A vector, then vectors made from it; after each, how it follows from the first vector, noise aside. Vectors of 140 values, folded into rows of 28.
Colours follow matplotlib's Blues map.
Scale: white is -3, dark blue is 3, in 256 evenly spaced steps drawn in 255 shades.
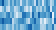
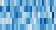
negated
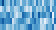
copied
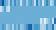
partly zeroed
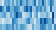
negated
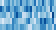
negated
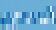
partly zeroed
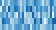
sign-scrambled
